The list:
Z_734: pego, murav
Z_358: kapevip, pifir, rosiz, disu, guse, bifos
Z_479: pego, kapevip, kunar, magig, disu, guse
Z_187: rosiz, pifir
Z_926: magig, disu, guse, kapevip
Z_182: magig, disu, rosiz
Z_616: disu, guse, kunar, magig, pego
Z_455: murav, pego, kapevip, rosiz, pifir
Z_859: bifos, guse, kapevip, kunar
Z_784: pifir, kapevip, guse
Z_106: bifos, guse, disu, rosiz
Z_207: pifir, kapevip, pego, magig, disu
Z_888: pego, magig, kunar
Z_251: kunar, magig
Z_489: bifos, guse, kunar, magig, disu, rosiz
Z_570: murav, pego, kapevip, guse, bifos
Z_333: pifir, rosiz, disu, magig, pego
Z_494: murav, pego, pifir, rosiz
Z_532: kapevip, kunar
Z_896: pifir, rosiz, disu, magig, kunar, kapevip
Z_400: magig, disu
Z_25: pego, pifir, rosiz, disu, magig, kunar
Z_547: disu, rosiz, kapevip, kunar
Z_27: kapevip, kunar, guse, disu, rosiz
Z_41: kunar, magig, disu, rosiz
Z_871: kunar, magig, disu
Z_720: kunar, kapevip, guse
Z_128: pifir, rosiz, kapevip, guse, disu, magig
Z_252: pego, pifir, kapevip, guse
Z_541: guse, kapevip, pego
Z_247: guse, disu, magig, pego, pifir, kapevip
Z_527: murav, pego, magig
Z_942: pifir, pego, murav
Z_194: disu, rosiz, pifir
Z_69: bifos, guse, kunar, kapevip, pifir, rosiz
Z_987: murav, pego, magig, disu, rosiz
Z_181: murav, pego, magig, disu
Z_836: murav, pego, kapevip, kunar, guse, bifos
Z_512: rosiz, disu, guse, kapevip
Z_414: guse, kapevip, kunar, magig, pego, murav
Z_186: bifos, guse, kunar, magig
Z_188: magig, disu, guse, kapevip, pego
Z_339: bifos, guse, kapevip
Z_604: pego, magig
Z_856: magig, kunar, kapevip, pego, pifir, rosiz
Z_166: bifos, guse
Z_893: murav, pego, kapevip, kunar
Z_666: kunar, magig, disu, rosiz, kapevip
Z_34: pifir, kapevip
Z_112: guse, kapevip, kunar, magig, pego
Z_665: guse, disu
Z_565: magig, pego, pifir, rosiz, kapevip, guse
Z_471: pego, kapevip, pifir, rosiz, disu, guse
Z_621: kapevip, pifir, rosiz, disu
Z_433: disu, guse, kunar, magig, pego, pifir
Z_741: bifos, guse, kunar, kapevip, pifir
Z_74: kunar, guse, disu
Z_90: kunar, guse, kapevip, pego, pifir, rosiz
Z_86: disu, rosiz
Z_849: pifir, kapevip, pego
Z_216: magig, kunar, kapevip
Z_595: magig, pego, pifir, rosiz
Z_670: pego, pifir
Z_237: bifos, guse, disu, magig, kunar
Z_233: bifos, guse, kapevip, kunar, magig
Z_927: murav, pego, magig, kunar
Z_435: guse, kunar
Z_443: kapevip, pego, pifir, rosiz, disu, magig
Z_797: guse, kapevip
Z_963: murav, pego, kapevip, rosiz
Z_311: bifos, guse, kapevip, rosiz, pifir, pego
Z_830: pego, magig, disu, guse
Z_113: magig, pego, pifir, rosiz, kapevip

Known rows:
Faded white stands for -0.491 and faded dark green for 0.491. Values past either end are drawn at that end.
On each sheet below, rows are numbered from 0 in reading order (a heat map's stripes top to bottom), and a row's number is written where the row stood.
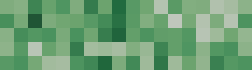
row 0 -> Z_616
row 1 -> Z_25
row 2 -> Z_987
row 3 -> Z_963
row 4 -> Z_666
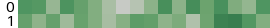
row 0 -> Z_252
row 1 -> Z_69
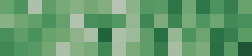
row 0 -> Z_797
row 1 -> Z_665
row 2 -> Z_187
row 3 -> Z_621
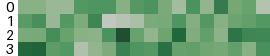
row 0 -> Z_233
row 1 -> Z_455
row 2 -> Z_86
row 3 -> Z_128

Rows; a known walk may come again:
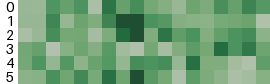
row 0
Z_74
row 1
Z_489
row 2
Z_106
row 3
Z_720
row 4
Z_188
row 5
Z_616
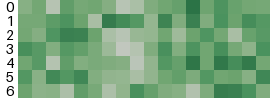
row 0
Z_541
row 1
Z_665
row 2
Z_942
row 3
Z_252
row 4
Z_797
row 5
Z_670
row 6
Z_69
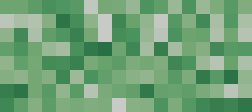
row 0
Z_494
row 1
Z_836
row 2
Z_414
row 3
Z_666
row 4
Z_527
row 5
Z_435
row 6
Z_565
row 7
Z_34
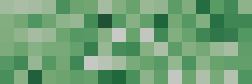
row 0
Z_859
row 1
Z_86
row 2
Z_532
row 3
Z_479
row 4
Z_455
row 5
Z_25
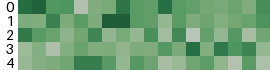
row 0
Z_128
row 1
Z_871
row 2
Z_856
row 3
Z_339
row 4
Z_927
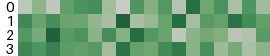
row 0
Z_570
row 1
Z_187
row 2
Z_433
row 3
Z_595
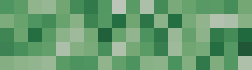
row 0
Z_216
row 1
Z_830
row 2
Z_194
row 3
Z_621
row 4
Z_233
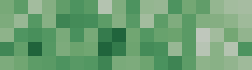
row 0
Z_112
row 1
Z_888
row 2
Z_987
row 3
Z_333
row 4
Z_604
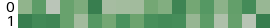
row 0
Z_963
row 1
Z_443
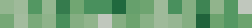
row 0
Z_186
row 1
Z_741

